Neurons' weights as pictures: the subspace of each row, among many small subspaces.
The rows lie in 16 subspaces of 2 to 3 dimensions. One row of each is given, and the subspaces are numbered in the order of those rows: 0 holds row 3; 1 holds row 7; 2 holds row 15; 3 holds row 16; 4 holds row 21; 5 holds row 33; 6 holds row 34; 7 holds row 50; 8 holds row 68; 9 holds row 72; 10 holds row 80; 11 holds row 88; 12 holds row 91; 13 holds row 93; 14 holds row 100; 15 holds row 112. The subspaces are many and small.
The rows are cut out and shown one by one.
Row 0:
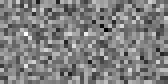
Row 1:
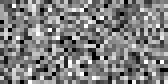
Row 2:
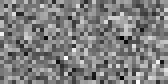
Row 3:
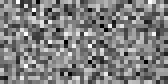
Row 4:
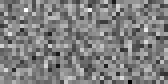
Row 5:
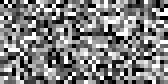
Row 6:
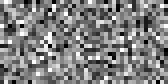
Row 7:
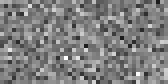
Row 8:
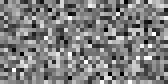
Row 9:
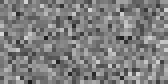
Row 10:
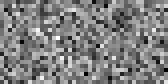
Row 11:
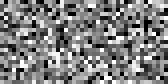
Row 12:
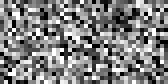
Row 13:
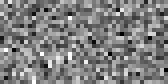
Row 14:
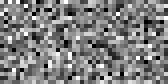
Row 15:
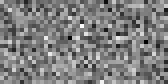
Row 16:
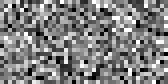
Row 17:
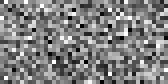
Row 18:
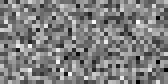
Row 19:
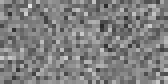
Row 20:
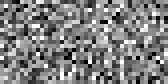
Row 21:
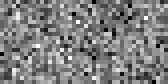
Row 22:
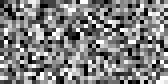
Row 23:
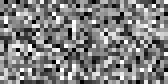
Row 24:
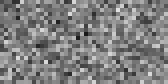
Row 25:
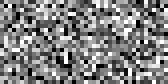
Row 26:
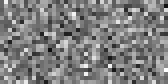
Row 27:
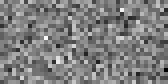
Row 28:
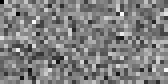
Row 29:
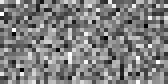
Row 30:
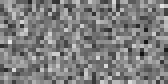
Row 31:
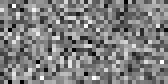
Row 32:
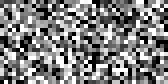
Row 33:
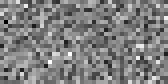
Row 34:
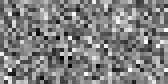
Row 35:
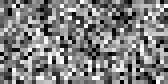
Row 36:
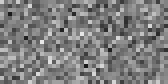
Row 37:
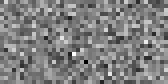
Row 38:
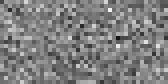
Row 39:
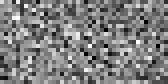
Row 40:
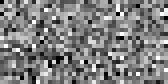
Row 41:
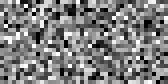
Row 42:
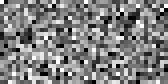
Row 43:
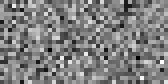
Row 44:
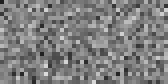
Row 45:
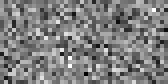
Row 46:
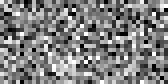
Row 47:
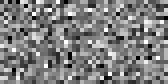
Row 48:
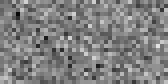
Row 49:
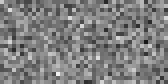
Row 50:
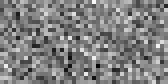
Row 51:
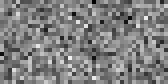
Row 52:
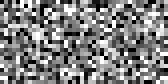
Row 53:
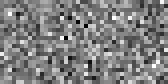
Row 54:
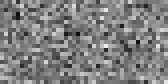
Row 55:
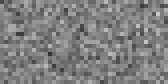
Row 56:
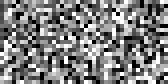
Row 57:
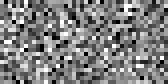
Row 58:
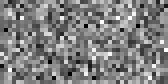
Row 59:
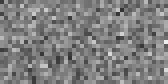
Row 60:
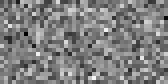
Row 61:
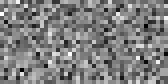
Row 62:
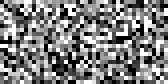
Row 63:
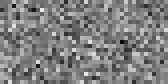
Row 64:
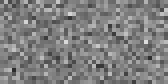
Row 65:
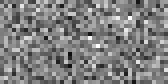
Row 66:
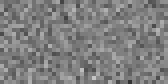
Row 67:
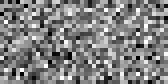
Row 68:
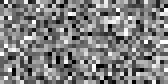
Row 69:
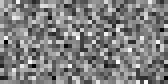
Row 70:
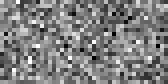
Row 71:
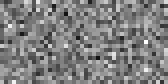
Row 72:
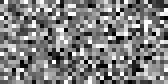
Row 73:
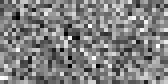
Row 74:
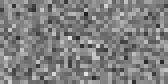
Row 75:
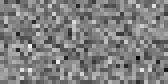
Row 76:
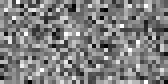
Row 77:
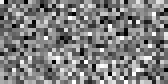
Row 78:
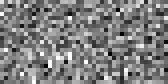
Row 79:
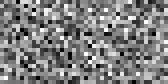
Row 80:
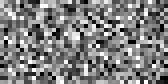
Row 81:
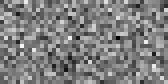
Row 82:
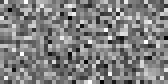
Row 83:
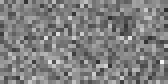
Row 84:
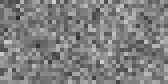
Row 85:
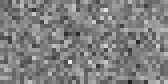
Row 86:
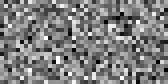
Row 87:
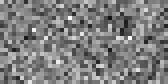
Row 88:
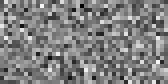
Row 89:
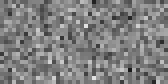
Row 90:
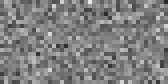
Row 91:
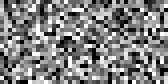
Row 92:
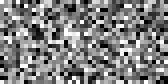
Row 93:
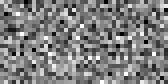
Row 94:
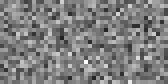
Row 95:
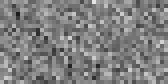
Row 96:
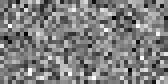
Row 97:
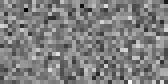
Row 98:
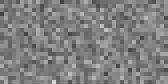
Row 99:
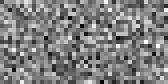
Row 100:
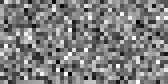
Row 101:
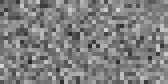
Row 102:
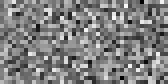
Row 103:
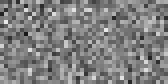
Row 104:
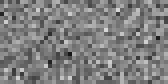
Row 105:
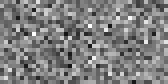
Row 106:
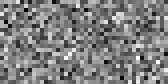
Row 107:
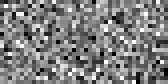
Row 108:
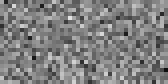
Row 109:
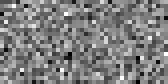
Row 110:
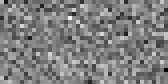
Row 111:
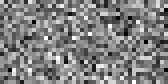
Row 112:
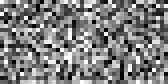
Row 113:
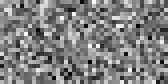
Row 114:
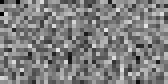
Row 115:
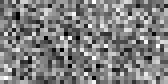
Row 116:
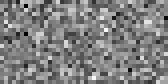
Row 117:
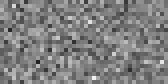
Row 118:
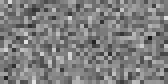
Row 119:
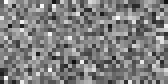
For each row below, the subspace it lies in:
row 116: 3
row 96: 3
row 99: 2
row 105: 0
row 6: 13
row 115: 7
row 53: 10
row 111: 8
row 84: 10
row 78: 14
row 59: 14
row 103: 8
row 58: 10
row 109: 14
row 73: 7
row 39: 7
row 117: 12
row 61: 5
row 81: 13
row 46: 13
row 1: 12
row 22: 10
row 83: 1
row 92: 7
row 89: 4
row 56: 10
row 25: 3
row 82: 11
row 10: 6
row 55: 13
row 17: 11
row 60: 3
